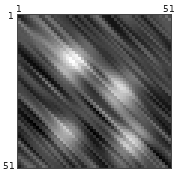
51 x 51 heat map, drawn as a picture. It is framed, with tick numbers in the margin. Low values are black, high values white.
No single row or column stands out from its neighbours. Four bumps rise from the field. Most values sit low, with a long tail of high ones. No overall slope runs across the table.
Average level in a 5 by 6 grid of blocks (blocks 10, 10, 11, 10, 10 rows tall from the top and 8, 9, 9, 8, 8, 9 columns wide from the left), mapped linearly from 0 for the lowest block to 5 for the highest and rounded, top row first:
221111
045111
112440
031231
121141
